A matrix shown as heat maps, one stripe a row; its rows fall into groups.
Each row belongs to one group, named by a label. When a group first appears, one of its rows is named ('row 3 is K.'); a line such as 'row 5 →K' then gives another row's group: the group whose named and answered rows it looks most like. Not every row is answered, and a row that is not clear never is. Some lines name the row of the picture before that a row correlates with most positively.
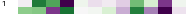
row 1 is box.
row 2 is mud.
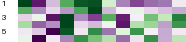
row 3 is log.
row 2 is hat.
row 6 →hat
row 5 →mud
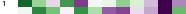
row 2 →box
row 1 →mud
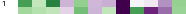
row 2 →box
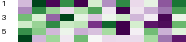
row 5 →log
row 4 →box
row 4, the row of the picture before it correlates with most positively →2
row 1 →mud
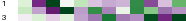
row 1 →box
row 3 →log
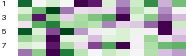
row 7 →log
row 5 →mud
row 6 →mud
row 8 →mud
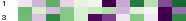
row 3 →box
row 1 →box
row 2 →mud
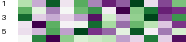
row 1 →box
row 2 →hat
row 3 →log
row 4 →hat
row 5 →box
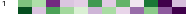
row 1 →mud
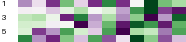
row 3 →box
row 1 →log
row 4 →log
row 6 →mud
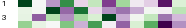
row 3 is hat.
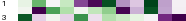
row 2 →hat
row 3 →hat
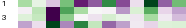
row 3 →mud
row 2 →mud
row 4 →box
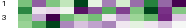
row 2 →log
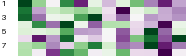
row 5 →log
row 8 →mud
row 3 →hat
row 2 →hat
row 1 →mud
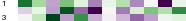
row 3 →box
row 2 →log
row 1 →mud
